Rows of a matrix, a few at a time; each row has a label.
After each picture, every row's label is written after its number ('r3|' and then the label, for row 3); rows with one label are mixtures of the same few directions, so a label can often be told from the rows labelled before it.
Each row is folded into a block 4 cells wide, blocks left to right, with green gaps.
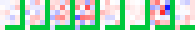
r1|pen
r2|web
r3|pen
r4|pen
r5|web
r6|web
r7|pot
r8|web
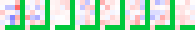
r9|pen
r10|pen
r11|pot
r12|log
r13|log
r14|pen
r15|web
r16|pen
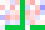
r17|pen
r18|pot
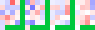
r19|web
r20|log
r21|pot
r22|pen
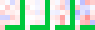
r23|web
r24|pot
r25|pen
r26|web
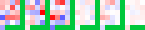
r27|pen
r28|pot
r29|web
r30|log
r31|web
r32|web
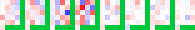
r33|pen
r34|pot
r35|pot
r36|log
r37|log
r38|web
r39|pen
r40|pen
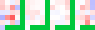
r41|pen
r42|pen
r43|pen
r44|pen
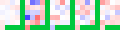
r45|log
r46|web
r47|web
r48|web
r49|log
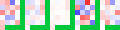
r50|web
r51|pot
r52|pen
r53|web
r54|pot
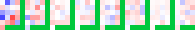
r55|web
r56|pen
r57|log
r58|web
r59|pen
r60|pot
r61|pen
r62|pot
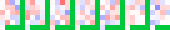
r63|pot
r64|web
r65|pot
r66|pot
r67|pen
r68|log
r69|log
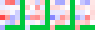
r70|web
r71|pen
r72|web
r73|web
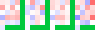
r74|pen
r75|log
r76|pen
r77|pen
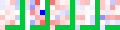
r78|pen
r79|pot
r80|log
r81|web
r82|pen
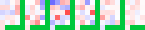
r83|pot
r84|pen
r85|log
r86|pot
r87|web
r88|log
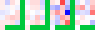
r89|web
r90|pen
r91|pot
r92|pot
